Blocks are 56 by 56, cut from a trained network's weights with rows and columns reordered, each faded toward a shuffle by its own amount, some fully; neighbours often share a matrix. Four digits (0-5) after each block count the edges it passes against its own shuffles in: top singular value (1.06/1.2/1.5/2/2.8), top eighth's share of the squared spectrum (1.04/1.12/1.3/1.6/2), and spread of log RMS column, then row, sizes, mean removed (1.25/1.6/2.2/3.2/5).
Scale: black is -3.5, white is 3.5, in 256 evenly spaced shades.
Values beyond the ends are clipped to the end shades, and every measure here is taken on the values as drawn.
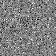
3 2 0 1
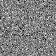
2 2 0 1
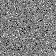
1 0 0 0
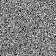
0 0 0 0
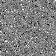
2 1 0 0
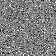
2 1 0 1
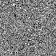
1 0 0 0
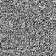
3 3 1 1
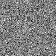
2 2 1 1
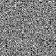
3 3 1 1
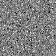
1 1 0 0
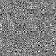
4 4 2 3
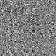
3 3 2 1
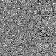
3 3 1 1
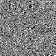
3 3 1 1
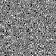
3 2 0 0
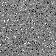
0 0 0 0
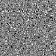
3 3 1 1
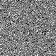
0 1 0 0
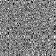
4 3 2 1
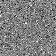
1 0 0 0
